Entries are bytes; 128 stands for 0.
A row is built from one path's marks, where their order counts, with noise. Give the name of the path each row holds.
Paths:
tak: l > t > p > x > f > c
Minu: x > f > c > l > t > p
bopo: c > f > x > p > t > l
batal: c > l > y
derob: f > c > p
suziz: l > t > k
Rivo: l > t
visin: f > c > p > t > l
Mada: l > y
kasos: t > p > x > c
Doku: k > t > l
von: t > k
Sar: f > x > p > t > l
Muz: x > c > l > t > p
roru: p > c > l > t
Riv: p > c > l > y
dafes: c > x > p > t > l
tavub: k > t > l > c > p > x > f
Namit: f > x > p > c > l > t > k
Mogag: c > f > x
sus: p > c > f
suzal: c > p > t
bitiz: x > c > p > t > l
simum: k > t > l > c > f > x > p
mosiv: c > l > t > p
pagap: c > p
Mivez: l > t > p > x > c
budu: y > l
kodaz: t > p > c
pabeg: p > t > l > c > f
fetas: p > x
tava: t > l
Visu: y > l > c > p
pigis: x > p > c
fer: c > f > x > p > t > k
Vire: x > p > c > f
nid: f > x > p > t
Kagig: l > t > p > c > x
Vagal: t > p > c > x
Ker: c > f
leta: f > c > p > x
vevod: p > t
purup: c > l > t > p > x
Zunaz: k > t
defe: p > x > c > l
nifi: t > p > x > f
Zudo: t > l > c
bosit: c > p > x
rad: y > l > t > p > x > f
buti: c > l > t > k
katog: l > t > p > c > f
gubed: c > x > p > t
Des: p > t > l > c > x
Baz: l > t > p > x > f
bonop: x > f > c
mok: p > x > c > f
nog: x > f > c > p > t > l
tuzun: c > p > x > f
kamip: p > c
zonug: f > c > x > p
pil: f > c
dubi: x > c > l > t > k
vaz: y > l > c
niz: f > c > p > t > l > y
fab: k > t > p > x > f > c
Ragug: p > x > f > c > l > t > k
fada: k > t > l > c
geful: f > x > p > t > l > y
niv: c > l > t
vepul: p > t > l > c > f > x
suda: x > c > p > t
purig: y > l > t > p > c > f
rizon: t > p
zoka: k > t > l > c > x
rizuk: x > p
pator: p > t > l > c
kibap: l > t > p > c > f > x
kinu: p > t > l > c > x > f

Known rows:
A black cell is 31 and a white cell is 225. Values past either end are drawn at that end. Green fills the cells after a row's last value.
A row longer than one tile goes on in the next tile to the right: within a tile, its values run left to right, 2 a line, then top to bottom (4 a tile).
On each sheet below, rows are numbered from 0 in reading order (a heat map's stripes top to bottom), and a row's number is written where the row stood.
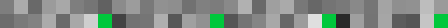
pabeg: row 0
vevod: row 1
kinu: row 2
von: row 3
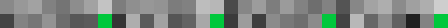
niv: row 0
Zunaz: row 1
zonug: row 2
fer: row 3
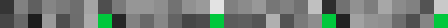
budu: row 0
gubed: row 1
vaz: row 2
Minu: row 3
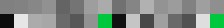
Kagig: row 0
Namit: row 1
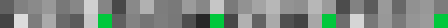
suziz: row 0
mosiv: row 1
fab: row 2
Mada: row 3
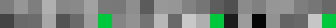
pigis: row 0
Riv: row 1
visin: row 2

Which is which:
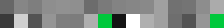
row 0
niz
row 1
kibap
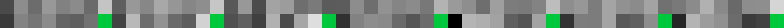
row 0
rizuk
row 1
tavub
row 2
defe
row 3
rizon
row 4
Vagal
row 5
kodaz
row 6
purup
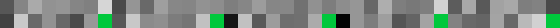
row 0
simum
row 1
katog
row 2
leta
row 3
suda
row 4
sus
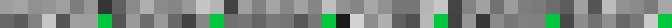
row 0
pator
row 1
buti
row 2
tuzun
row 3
zoka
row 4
derob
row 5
Vire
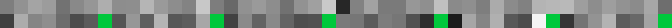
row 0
Mogag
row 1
fada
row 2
suzal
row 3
pagap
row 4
dubi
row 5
Zudo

